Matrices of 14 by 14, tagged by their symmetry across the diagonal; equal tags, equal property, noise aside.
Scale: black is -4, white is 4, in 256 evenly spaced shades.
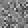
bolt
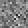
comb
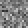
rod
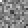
bolt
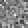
bolt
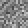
bolt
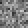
rod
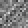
bolt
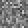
rod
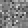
comb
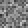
bolt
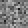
rod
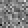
comb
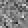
comb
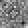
bolt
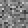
rod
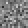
comb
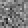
rod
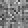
comb
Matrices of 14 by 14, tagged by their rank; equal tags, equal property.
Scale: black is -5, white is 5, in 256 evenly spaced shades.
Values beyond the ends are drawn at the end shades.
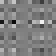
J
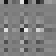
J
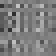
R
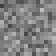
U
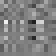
R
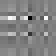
J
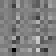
R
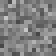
U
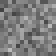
U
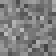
U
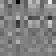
R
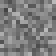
U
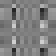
J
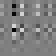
J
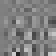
R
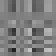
J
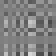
J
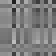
J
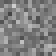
U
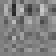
R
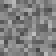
U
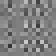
R
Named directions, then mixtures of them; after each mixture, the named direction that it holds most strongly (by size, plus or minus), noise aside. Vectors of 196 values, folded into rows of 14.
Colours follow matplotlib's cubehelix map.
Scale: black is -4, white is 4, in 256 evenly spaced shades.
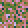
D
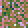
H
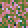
D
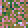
H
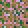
D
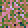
H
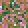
H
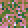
D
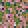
D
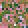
D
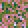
D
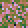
D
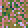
H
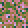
D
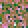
D
